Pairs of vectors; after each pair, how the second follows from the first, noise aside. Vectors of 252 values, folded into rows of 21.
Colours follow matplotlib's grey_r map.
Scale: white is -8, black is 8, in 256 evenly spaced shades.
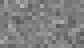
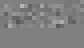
partly zeroed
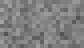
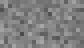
shuffled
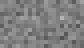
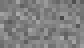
sign-scrambled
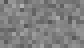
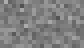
negated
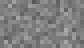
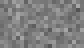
reversed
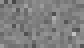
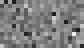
scaled up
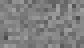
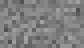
reversed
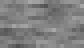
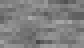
reversed
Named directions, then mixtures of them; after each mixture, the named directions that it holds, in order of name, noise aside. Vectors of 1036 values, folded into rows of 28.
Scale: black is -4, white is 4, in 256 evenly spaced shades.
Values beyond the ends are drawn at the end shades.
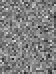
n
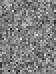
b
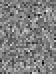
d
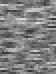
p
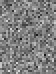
b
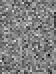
b, n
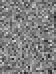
n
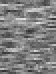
p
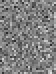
n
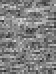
n, p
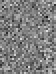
b, n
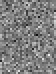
b, n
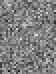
b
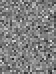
n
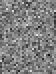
b, n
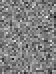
n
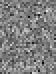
d
